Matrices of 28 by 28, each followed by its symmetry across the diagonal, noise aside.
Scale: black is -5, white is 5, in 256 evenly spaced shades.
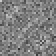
symmetric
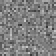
antisymmetric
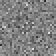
symmetric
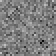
symmetric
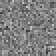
antisymmetric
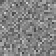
symmetric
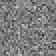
neither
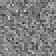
neither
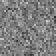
neither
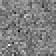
neither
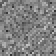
symmetric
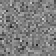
neither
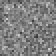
symmetric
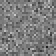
symmetric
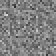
antisymmetric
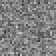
neither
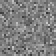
antisymmetric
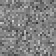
neither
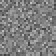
symmetric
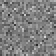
antisymmetric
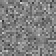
antisymmetric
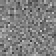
antisymmetric
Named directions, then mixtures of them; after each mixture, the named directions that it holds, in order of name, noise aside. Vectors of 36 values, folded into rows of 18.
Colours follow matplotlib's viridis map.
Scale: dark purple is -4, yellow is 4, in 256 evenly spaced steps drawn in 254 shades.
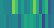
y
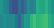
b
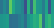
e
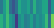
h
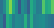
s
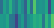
e, h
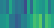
b, e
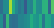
e, s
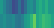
b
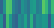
h, s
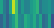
h, y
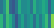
h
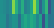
y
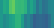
b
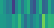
s, y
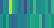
e, s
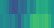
b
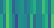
h, s
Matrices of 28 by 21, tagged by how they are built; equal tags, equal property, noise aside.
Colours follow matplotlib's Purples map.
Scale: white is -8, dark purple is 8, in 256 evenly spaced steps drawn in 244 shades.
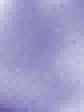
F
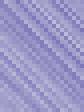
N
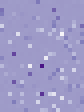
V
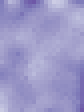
F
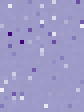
V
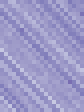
N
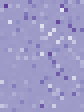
V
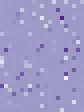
V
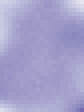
F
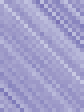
N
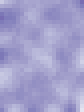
F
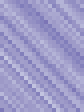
N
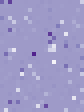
V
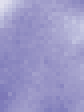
F
